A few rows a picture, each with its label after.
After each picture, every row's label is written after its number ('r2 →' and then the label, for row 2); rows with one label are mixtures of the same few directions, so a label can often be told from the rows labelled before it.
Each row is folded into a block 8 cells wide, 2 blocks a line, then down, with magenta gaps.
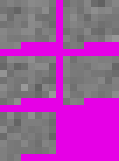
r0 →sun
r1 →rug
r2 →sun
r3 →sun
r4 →sun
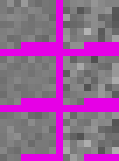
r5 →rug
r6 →sun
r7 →sun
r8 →sun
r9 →rug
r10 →sun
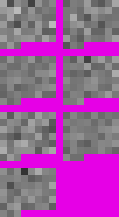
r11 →sun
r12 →rug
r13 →sun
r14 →rug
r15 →sun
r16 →sun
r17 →rug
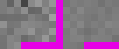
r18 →rug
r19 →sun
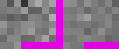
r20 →rug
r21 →rug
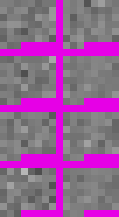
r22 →sun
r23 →rug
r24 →rug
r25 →sun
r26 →rug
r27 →sun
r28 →rug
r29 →sun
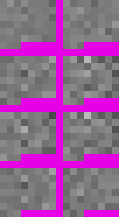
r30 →rug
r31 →sun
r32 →rug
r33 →rug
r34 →rug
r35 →rug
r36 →rug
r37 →sun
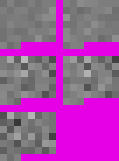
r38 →sun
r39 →sun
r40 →rug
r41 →rug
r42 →sun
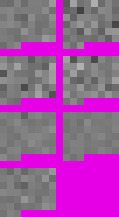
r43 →rug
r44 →sun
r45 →sun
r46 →sun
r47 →rug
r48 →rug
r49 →rug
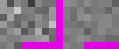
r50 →sun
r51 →rug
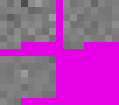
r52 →rug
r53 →sun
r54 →rug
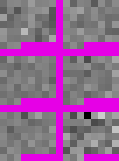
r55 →sun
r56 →sun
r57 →sun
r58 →rug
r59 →rug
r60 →rug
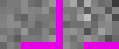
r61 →rug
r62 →rug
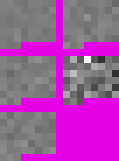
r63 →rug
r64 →rug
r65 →rug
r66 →rug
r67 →sun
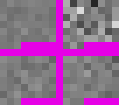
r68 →sun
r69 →sun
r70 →rug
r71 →rug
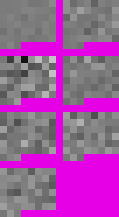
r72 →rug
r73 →sun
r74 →rug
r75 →rug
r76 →sun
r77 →sun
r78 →sun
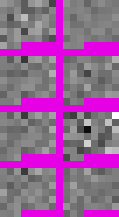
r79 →rug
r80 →rug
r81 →rug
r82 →rug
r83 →rug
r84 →rug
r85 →rug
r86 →rug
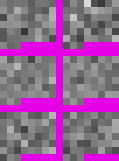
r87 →sun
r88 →rug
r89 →sun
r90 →sun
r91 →rug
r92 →sun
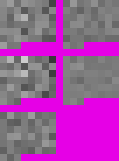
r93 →rug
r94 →sun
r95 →rug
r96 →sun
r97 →sun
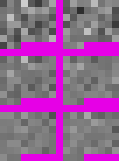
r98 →rug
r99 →sun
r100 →rug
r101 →sun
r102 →rug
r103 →rug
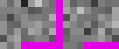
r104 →rug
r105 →sun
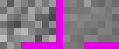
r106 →sun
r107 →rug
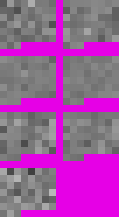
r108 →sun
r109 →sun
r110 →rug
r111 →rug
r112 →sun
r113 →sun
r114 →sun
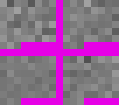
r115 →sun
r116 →rug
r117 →rug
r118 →rug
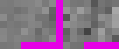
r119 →sun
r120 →sun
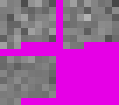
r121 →rug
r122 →rug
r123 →sun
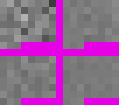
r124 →rug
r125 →rug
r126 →rug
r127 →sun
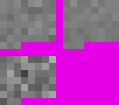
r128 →rug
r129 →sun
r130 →rug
